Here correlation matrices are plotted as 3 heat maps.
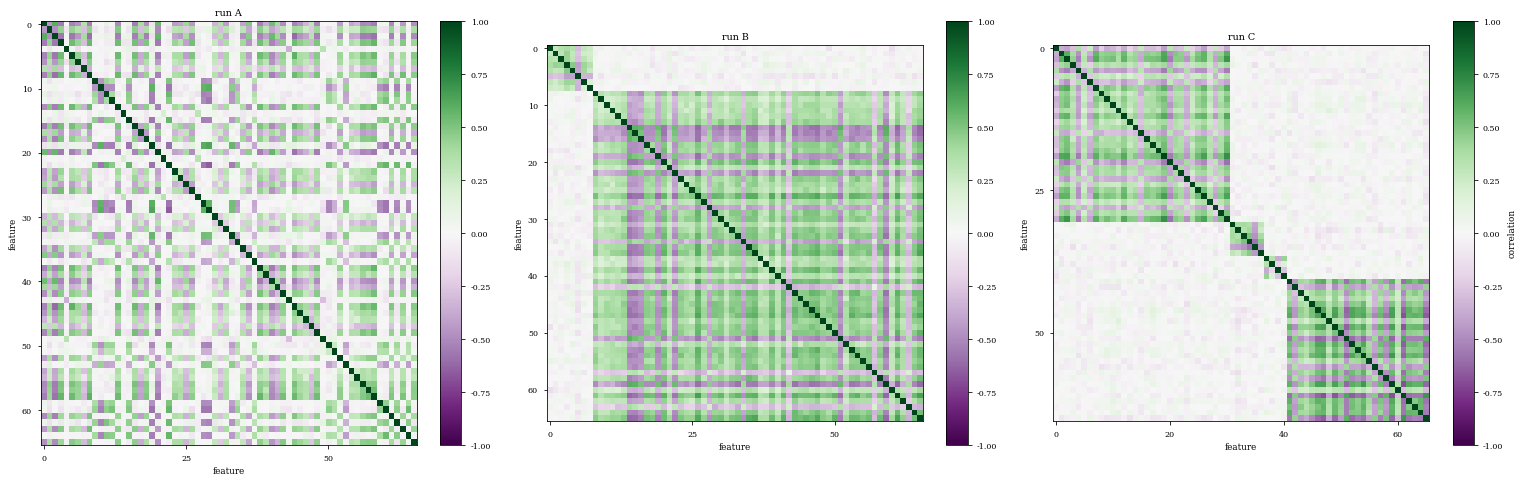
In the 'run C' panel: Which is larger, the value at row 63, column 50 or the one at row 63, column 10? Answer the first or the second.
the first
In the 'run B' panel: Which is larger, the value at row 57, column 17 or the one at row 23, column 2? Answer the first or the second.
the second
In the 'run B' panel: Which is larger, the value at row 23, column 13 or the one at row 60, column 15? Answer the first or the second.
the first
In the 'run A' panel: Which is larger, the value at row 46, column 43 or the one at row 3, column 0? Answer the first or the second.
the first
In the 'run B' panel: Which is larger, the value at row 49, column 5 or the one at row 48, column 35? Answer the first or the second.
the second
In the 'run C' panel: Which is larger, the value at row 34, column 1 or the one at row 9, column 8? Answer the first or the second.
the second
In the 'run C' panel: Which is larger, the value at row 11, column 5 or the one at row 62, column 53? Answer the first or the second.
the second
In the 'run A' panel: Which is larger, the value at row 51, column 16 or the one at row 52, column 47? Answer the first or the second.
the first
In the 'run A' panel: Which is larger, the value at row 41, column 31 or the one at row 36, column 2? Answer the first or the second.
the second
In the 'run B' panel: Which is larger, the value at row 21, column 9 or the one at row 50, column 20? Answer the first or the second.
the second
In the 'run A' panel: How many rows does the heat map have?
66
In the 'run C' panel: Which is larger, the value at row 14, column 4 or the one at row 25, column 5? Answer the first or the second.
the second
